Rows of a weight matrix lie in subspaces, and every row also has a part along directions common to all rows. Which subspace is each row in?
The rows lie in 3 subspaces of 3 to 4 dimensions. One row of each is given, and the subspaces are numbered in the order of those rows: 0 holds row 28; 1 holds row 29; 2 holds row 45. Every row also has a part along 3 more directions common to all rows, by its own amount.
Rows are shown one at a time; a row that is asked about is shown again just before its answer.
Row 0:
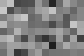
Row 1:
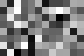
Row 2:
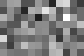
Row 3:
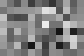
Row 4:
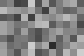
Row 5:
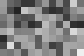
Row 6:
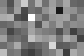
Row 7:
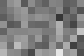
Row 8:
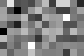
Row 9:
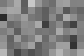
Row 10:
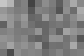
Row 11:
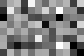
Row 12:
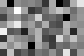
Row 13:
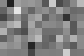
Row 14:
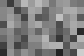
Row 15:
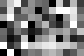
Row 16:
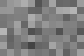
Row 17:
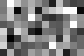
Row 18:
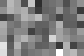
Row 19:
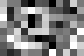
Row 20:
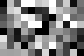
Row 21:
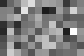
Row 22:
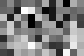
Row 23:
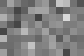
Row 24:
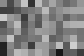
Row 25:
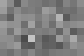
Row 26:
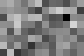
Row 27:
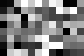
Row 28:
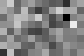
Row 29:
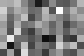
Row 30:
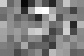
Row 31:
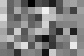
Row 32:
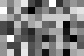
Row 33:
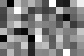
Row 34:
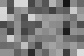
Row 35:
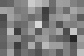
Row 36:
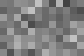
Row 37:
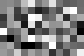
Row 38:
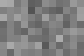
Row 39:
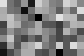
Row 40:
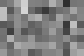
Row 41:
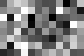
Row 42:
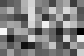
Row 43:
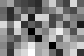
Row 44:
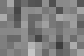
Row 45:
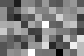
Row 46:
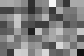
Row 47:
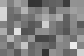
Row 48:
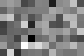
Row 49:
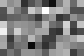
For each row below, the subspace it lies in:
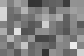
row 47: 1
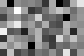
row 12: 0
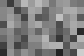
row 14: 2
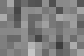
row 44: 0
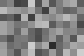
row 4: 2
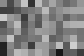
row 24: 2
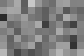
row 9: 2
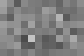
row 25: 0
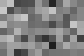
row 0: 0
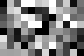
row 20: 1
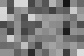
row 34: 1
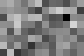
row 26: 0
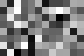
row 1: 0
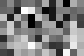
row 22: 1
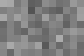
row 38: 2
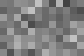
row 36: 1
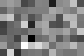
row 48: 0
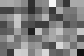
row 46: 2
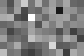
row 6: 1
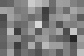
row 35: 2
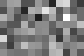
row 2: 0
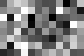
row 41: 1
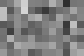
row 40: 1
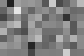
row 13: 0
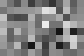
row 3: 2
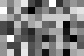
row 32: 1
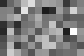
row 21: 2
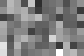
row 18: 2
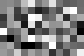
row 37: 1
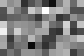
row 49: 1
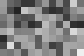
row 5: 1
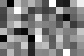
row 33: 0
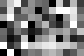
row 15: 0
